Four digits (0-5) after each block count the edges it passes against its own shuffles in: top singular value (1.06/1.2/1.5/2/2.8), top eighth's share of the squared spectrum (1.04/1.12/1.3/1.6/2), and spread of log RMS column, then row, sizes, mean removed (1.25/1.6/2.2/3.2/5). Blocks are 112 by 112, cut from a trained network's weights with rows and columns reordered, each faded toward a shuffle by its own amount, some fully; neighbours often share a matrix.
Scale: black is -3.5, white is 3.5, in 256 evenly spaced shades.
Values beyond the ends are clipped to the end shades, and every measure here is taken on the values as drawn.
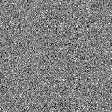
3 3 1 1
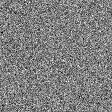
1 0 0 0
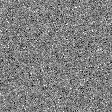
2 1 0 0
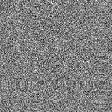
4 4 1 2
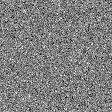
1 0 0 0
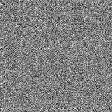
4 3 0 2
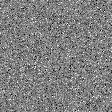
1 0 0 0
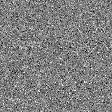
2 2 0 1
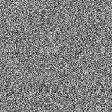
4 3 1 2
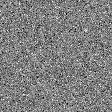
1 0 0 0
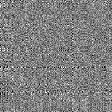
4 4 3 3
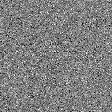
3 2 0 1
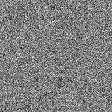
4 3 0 1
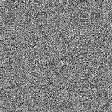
4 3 0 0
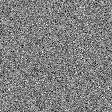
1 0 0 0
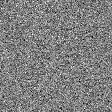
0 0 0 0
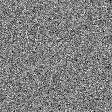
0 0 0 0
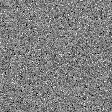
2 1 0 0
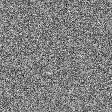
0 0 0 0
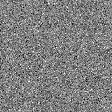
3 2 0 1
